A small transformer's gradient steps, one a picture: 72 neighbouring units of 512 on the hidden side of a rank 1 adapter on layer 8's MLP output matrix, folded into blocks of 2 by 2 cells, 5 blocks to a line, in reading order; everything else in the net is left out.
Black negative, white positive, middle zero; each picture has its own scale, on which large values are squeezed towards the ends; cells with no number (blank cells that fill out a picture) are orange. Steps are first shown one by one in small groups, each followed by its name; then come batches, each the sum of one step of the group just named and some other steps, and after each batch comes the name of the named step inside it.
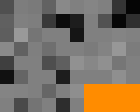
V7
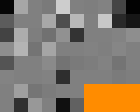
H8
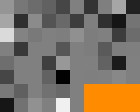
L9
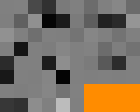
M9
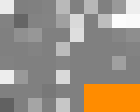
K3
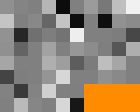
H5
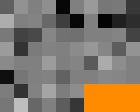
H5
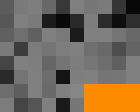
V7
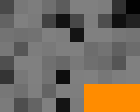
V7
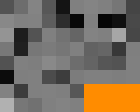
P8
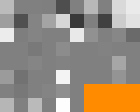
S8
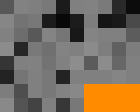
S8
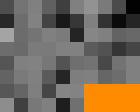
S8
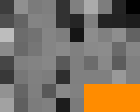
S8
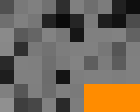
P8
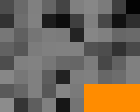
S8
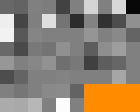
S8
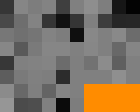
S8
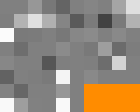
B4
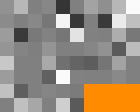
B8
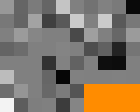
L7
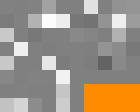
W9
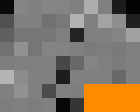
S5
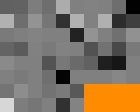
L7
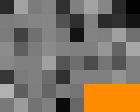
B8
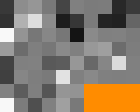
B4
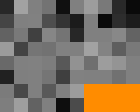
S5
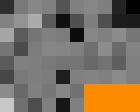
B4
